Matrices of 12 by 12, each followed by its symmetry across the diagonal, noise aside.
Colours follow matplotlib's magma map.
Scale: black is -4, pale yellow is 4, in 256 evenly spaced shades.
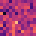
neither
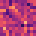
antisymmetric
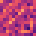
symmetric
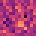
neither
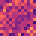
symmetric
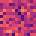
neither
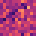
neither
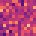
neither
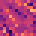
antisymmetric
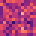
antisymmetric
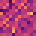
symmetric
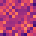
symmetric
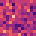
neither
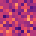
antisymmetric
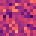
antisymmetric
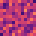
symmetric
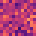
antisymmetric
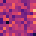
neither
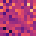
antisymmetric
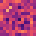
symmetric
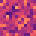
symmetric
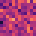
neither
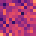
symmetric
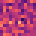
antisymmetric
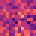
antisymmetric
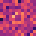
symmetric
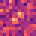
symmetric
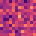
neither
